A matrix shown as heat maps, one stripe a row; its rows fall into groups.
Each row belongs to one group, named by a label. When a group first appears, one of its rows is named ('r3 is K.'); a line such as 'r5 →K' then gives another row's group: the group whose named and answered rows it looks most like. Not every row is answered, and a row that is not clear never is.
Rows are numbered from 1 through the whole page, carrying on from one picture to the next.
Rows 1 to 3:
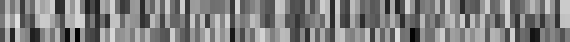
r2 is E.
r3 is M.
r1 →E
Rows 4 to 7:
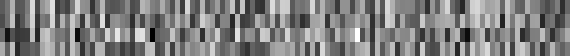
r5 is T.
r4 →T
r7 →T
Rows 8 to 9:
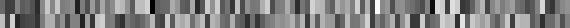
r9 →T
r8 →M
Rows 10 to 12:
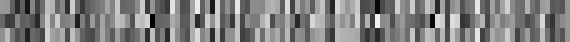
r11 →M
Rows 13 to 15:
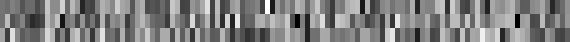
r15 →T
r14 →M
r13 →M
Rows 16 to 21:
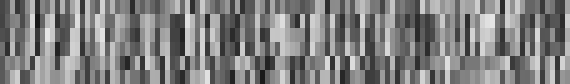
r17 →T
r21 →E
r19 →T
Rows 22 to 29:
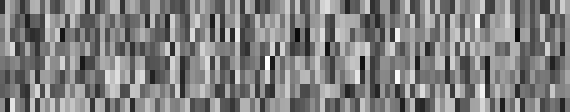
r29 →T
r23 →M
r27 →M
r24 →M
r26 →M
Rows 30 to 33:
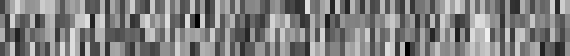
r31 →T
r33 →T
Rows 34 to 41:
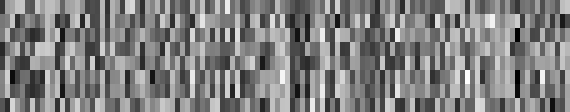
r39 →M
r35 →T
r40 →M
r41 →T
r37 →E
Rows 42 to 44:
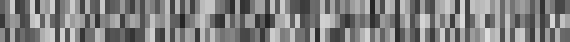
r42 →T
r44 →T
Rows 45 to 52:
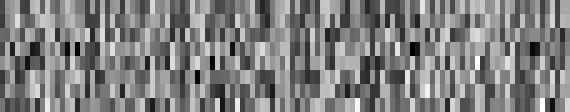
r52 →M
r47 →T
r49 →M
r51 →E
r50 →E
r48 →M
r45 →E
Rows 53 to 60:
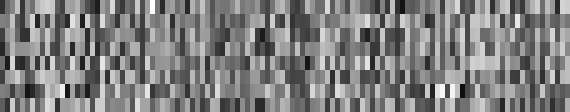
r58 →E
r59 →M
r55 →E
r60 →T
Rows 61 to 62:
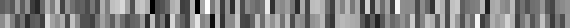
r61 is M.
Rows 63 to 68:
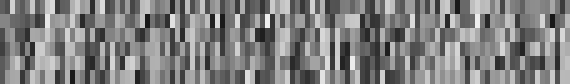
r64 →M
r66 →E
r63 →T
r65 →E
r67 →E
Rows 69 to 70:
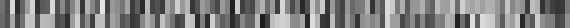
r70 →T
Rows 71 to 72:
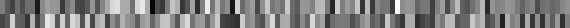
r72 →T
